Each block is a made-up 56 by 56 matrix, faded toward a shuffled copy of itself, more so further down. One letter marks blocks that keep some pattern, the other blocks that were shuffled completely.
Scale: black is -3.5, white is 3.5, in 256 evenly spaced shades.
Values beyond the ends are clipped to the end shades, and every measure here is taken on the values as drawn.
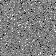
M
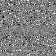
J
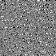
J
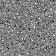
M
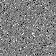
M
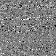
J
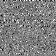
J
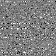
J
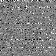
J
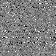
J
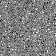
M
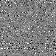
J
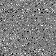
J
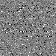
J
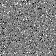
M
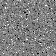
M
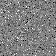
M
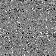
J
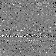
J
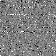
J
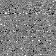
J
